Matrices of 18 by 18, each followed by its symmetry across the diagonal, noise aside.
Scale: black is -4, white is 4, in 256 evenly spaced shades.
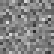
neither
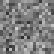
neither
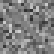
antisymmetric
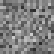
neither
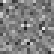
antisymmetric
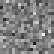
antisymmetric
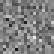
neither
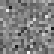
antisymmetric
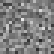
neither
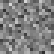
antisymmetric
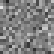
antisymmetric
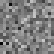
neither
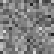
antisymmetric
